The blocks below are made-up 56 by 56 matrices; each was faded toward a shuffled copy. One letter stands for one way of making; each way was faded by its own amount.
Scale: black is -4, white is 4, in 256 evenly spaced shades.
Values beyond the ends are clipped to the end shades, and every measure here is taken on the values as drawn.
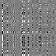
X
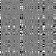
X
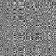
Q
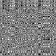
Q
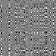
X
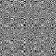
Q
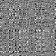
Q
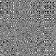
Q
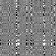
X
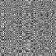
Q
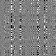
X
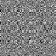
Q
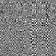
Q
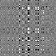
X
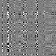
X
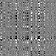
X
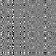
X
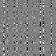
X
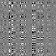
X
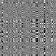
X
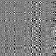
X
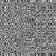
Q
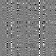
X
